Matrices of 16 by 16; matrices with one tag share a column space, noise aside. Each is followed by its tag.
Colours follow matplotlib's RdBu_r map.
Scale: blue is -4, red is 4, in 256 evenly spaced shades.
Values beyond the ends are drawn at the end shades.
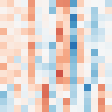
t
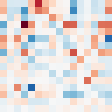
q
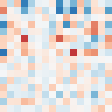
q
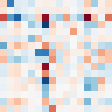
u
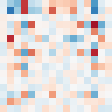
q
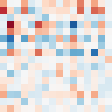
q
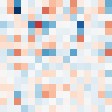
q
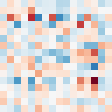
u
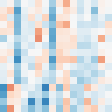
t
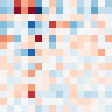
q
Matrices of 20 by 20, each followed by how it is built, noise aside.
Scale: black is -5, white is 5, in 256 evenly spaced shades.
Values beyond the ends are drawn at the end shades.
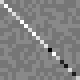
diagonal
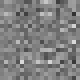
low rank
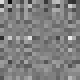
low rank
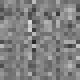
low rank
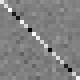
diagonal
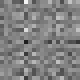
low rank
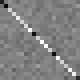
diagonal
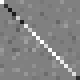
diagonal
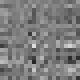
low rank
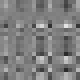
low rank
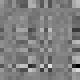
low rank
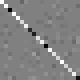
diagonal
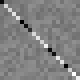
diagonal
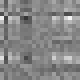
low rank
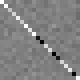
diagonal
